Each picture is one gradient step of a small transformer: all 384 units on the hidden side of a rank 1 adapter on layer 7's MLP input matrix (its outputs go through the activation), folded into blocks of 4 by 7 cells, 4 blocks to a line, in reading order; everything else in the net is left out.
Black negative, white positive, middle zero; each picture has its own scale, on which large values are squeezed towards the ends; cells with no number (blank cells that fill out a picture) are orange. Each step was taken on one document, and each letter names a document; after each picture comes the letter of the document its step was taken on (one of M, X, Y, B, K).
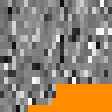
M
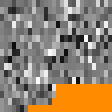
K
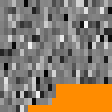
K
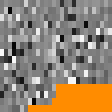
M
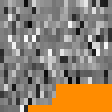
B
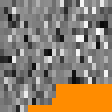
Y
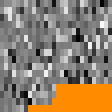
B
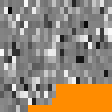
M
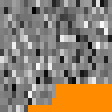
B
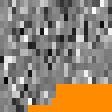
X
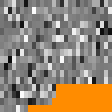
Y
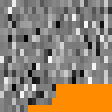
Y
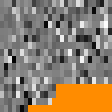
K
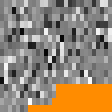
X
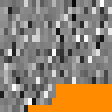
M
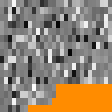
X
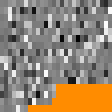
Y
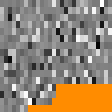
M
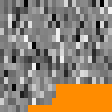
X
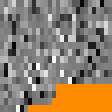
B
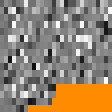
Y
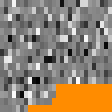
B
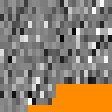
B
